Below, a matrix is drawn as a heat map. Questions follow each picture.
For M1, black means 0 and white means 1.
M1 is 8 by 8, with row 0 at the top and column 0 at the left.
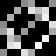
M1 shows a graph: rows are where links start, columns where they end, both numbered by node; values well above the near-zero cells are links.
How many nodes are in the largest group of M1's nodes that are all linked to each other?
4
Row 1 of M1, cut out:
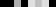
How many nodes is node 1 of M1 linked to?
4
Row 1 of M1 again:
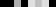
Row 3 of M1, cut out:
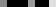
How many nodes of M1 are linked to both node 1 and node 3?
1
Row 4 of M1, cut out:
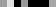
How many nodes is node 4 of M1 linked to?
4
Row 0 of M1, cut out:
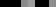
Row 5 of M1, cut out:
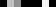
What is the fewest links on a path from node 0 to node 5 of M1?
3
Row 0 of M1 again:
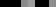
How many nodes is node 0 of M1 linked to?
3
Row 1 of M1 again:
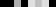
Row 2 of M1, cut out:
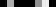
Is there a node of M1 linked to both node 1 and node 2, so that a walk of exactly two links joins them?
yes
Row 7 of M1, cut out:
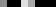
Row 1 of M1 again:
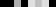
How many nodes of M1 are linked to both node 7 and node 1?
1
